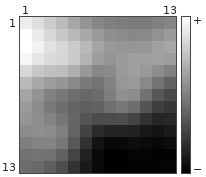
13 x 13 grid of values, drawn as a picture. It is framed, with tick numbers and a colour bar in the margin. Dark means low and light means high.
The field climbs toward the top left. The top left is the ninth with the highest average. The bottom right is the smoothest part.
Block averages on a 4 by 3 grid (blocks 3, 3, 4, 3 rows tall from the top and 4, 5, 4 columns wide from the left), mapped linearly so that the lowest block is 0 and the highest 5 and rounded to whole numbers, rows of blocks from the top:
5 3 3
4 3 3
3 2 1
2 0 0
